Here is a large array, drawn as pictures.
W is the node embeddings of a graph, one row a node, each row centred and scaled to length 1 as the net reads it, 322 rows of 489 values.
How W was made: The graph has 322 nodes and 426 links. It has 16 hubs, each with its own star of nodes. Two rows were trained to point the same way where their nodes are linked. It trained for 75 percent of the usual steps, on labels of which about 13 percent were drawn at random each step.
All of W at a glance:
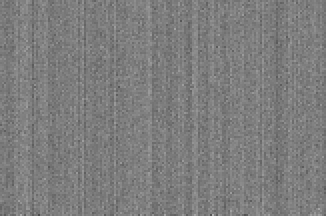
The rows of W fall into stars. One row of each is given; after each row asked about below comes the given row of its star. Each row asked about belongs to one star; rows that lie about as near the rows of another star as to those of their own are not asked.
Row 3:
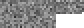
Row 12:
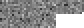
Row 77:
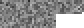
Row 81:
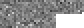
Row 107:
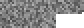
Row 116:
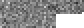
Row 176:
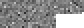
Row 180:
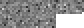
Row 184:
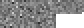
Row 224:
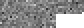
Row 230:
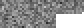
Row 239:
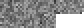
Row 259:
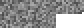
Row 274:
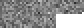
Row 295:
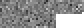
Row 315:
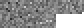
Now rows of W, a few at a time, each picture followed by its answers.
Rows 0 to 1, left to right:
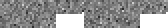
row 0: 230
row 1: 315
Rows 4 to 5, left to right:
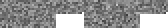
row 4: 12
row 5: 224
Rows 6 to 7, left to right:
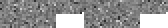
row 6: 116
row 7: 77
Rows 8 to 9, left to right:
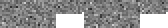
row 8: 77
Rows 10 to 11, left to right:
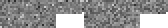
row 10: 224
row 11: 295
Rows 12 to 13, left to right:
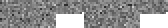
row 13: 107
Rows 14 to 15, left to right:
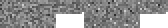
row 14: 224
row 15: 107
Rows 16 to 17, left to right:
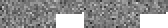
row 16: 295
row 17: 230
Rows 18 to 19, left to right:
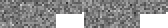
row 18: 176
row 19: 12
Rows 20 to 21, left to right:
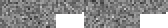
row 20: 224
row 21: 315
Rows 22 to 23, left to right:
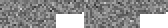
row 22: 230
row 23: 116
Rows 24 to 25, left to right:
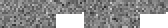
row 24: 230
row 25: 295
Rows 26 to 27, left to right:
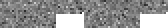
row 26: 180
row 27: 12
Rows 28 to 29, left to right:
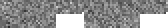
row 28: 230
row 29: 116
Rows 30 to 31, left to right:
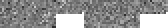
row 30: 315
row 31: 81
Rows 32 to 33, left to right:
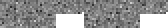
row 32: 77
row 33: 259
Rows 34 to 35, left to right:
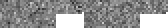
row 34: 315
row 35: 107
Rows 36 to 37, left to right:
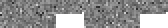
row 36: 239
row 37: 116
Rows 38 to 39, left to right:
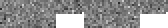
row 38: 230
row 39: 3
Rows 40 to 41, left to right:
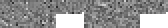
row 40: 81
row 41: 274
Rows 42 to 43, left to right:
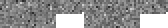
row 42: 116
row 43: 180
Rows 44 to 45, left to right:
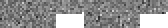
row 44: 239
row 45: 77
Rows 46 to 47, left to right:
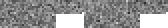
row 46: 239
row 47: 230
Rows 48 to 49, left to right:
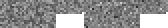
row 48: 239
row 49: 184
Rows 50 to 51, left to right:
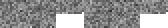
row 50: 259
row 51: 176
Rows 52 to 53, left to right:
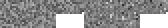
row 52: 116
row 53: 274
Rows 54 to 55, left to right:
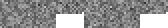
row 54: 230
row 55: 230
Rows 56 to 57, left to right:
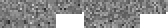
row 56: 107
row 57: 81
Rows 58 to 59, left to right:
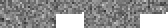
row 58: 274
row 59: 295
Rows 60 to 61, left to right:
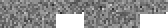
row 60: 107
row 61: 81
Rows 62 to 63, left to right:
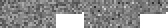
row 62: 224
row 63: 116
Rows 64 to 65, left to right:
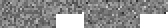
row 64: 315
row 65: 274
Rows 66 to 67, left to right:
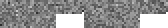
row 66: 184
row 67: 230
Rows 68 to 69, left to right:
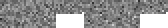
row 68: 3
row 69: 3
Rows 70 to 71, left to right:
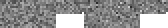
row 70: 3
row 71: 3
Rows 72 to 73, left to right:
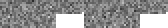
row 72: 81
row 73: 81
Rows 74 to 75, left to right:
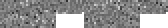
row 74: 224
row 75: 274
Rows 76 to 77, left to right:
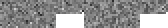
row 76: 239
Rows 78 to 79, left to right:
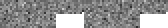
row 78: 230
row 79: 3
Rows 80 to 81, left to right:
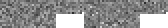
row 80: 81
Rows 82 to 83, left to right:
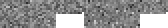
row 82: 12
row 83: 176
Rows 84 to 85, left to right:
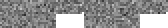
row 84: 116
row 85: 12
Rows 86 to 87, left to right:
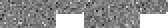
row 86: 12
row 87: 107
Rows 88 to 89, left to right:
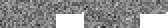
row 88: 12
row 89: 77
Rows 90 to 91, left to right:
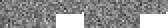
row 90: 274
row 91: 239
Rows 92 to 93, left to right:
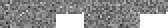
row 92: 259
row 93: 274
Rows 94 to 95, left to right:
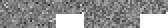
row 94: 295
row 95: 315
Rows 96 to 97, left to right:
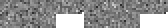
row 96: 259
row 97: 116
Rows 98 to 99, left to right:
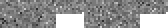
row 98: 274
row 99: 77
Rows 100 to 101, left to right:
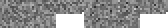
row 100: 176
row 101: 239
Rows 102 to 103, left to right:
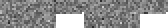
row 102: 239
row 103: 107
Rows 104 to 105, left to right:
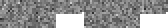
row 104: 239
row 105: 3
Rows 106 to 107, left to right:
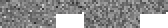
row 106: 315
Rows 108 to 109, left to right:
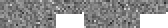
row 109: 116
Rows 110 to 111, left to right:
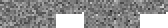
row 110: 77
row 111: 295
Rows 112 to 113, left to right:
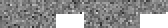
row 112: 230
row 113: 81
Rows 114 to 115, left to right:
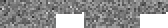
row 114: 259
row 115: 12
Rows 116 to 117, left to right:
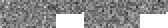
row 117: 239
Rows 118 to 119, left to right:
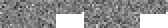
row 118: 107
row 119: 3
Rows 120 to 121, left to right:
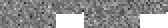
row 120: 107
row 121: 176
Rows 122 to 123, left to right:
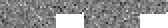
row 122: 180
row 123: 180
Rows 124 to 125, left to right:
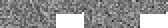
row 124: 295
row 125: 230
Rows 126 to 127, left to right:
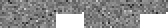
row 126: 224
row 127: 176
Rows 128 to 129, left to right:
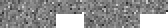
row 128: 259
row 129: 107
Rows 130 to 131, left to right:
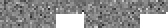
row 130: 107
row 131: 3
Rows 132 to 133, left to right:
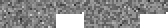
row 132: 12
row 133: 116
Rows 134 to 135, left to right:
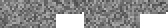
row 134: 230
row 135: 295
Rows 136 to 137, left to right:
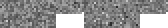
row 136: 239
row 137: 224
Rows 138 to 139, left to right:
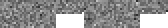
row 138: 176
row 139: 230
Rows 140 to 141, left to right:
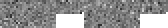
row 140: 81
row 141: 230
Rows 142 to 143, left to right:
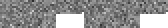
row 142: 107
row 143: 295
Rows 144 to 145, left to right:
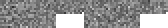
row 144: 116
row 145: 81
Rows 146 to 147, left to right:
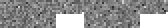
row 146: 180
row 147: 259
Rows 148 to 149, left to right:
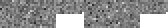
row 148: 315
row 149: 259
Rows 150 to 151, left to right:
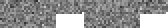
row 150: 3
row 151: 77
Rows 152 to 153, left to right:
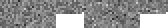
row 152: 224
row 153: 230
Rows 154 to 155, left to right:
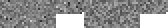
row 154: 180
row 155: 184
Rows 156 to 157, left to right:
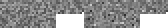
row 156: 180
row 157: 230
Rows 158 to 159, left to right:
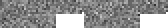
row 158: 315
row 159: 184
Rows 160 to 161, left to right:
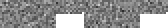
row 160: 3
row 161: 274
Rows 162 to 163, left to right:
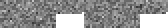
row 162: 184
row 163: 12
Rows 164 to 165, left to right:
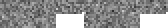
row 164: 81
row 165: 180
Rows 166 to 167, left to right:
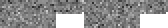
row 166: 224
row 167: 3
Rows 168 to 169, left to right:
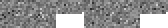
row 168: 12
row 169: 315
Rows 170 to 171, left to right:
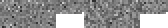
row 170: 184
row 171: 116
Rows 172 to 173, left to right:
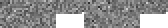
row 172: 295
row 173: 107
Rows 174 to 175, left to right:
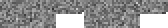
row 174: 116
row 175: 116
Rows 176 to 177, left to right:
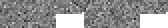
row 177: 230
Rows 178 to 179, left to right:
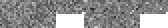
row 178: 107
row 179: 184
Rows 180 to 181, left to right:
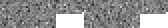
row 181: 259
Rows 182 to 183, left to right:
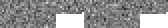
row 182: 259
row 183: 12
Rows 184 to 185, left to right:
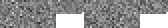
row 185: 230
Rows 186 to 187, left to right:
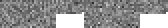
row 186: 295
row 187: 3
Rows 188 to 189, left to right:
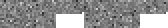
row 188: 116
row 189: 77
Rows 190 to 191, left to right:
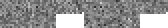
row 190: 116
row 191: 77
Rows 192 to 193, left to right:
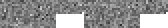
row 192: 12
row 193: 274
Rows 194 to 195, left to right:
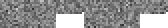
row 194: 230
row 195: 295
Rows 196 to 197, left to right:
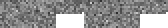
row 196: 3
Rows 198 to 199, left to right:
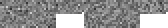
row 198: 295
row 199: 3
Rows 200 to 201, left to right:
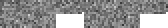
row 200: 224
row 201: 295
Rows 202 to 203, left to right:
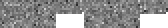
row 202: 274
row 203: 180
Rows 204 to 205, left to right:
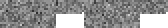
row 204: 239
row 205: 184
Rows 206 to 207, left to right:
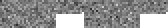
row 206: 295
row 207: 184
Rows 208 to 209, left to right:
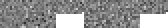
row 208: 295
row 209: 274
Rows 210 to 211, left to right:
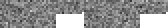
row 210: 315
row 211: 12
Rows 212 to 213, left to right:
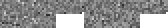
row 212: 274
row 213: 295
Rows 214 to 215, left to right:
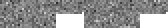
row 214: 3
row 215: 295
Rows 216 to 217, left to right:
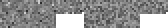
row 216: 259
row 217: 274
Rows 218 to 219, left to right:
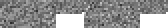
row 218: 3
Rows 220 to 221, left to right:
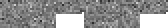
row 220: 116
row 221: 176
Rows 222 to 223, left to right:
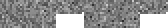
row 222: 107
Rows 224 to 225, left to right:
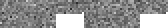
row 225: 107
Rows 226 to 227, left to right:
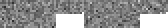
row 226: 81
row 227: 180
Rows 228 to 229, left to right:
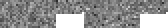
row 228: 315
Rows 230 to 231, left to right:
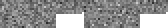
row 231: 224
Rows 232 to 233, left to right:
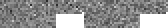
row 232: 295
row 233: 12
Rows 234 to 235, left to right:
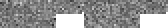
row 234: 315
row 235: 81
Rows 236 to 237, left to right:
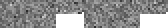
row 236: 274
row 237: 295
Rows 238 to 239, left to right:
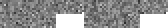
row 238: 295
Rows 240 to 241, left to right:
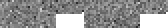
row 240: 176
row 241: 259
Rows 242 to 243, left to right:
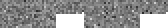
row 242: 274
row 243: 184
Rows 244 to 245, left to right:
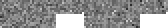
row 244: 295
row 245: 315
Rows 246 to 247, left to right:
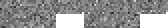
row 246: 176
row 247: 230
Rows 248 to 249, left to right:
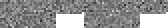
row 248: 180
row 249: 77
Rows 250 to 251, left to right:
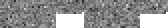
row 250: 224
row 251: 315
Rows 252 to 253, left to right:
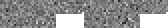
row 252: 77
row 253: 184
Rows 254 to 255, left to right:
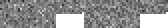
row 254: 116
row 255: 116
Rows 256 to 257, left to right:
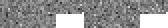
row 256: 176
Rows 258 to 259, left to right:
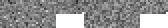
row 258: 224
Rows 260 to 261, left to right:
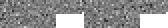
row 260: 12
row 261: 12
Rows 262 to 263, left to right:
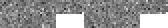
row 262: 107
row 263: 107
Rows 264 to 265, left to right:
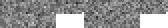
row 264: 224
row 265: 184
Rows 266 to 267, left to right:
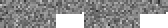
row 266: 12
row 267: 315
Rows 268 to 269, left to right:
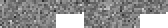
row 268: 176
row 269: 224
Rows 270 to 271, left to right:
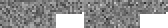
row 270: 81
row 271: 116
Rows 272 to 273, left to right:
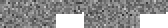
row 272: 3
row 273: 176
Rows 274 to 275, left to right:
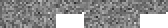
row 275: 184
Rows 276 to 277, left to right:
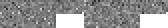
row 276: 184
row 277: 239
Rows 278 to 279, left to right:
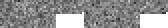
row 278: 77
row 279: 259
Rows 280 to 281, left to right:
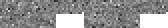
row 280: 315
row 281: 224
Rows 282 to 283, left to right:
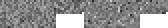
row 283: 274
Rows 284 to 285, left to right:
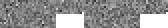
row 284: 81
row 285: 184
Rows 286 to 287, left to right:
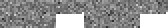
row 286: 239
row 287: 230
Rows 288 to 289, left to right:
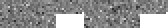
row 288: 239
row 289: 184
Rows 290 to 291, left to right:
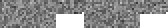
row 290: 230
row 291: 12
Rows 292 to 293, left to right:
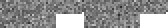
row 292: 274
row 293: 176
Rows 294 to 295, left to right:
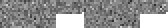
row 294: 81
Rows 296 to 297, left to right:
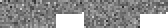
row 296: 116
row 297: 107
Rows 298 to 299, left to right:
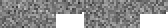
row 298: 180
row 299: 315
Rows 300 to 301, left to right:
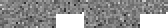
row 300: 180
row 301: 77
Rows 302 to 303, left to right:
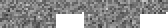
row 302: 12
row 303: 3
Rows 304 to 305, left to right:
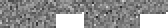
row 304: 116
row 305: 259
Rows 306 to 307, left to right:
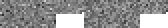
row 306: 239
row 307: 3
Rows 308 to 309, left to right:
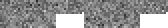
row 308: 295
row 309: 295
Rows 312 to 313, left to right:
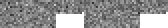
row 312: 3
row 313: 3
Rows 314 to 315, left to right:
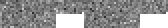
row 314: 3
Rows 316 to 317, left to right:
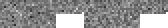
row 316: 184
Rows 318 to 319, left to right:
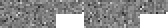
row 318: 224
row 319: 81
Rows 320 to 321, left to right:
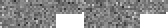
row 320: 224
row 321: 3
